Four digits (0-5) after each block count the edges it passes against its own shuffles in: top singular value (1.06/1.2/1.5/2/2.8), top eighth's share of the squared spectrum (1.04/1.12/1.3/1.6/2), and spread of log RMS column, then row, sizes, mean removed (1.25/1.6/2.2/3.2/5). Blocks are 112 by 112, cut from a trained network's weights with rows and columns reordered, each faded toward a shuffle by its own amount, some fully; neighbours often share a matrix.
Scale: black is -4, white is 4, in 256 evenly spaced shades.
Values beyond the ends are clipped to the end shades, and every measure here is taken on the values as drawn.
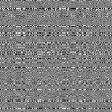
5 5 2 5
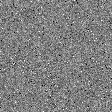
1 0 0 0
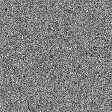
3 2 0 1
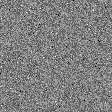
0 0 0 0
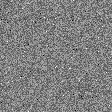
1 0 0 0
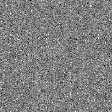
3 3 2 1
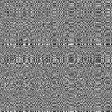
5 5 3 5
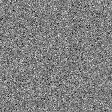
2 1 0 0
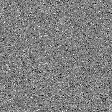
3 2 0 1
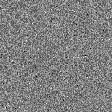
3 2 0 1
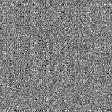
4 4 1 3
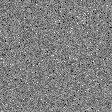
2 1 0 0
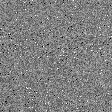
2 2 0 1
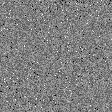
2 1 0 0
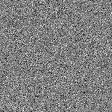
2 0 0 0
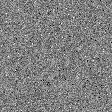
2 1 0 0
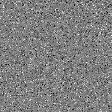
3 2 0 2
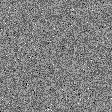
0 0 0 0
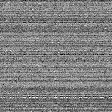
5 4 1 3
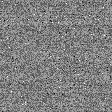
2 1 0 0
